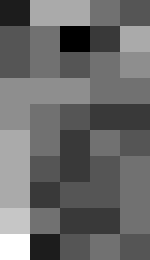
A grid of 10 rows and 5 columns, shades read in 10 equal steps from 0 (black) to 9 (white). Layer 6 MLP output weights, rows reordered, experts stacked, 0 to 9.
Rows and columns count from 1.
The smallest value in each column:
1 1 0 2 2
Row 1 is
1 6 6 4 3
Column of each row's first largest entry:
2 5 5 1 1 1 1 1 1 1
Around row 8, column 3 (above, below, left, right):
2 2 2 3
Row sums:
20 15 19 23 16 19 18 18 19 20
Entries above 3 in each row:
3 2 3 5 2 3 2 2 3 2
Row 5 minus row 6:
-1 0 1 -2 -1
